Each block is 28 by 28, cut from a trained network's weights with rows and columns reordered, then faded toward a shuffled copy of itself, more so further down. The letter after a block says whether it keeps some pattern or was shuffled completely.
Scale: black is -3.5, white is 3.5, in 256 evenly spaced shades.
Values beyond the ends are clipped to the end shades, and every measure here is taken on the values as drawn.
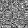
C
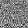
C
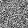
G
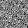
G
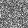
G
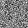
G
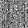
C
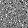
G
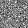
G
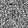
C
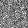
G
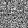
C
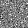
G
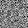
C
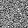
C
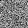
G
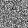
G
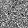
G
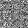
C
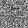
G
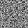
C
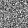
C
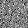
G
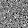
G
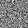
G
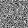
G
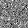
G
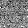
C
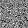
G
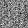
C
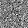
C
